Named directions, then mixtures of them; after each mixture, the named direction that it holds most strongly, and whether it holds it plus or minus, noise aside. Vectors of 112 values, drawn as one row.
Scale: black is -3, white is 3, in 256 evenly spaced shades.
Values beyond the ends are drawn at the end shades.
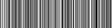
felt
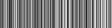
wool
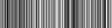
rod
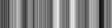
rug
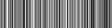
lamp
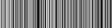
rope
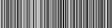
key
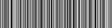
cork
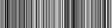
rod, plus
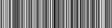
cork, minus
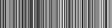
key, minus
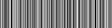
cork, plus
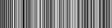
rope, minus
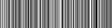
felt, plus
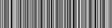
cork, plus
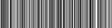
felt, minus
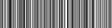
wool, plus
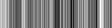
rug, minus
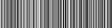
key, plus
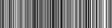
wool, plus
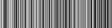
wool, minus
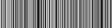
rope, plus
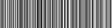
wool, plus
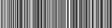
rope, plus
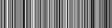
lamp, plus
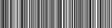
felt, minus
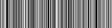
lamp, minus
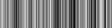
rug, minus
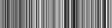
rod, plus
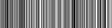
rod, plus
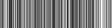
wool, plus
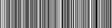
felt, plus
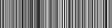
key, minus
